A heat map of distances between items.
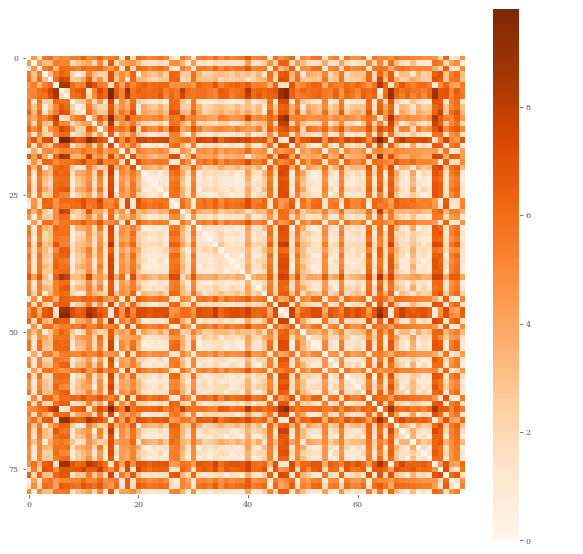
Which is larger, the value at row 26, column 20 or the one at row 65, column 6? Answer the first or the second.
the first
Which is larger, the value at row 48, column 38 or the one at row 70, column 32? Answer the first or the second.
the second
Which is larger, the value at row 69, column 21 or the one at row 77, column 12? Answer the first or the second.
the second
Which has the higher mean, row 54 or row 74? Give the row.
74
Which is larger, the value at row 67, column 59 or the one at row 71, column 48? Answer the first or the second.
the first
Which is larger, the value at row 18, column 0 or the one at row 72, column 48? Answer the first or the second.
the first
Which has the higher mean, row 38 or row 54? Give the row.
54
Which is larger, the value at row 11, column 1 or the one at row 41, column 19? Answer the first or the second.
the second
